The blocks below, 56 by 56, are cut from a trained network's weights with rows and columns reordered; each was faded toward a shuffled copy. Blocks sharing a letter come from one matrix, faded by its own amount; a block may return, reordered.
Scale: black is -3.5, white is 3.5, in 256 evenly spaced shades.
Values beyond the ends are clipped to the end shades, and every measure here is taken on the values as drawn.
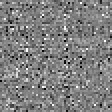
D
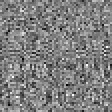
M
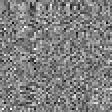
M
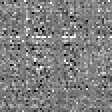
D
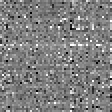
D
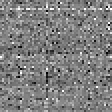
D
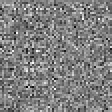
M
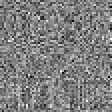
M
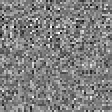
M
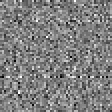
M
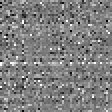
D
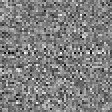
M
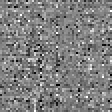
D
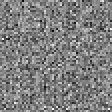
M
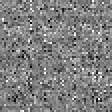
D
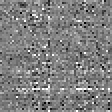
D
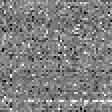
D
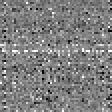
D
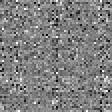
D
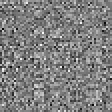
M
